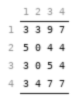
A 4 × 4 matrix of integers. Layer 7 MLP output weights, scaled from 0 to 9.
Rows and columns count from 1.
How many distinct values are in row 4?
3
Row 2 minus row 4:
2 -4 -3 -3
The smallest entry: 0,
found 2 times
